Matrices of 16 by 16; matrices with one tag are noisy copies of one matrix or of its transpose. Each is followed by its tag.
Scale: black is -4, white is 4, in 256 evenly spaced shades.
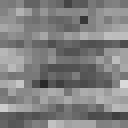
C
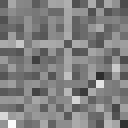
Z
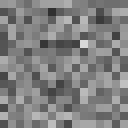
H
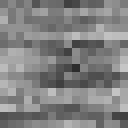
C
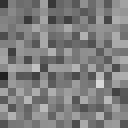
Z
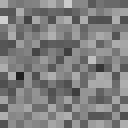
H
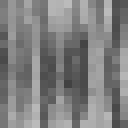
C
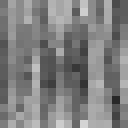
C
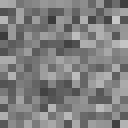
H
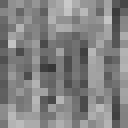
C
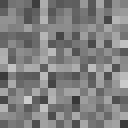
Z
